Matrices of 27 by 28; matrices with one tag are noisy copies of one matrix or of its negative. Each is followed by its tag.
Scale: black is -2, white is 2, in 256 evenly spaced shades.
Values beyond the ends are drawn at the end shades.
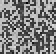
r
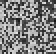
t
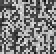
r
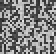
r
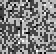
t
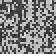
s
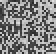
t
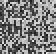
t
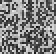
s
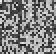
s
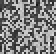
r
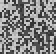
r
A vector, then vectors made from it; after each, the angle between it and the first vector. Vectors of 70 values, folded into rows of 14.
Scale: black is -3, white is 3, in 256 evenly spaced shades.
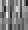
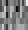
nearly opposite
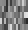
orthogonal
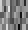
partly aligned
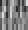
nearly opposite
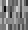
nearly parallel
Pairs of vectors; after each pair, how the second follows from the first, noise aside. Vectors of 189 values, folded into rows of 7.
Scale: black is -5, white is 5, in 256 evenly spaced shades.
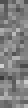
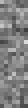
reversed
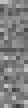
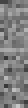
negated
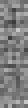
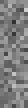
shuffled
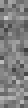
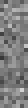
reversed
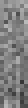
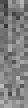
reversed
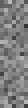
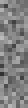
shuffled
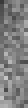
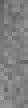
shrunk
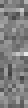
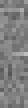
shrunk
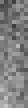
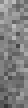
negated
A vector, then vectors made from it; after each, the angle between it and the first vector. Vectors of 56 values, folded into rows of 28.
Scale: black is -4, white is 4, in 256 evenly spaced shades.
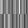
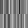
nearly opposite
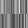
partly aligned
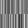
orthogonal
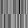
nearly opposite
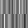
nearly parallel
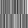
orthogonal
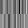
nearly opposite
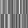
nearly parallel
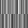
partly aligned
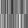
orthogonal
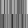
orthogonal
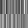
partly opposed
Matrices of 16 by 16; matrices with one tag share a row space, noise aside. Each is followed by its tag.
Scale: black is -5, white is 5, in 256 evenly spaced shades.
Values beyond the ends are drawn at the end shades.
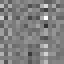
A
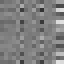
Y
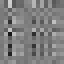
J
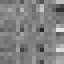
Y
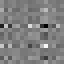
A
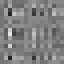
J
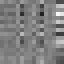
Y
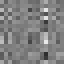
A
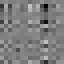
A
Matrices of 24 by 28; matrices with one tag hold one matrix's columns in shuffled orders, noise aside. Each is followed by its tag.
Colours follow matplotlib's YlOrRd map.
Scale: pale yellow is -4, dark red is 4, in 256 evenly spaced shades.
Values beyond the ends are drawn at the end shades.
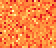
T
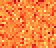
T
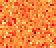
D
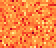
D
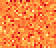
T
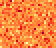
D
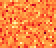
D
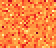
T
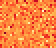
T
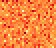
T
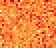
T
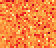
T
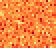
D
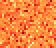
D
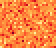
D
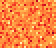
D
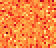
T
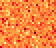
D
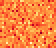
D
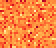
T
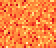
D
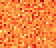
T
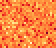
D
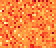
T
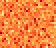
D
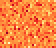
D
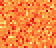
D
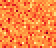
D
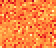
T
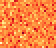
D
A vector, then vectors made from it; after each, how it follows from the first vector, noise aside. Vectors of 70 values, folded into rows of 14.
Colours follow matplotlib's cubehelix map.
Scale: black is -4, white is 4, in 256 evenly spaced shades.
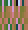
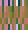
negated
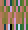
reversed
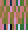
reversed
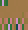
partly zeroed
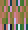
reversed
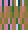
negated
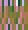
negated
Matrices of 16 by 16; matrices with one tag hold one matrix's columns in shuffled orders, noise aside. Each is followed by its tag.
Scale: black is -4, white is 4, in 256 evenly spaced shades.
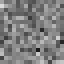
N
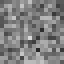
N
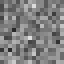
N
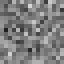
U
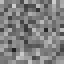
U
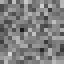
U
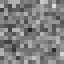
U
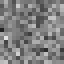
N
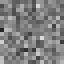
N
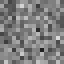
N
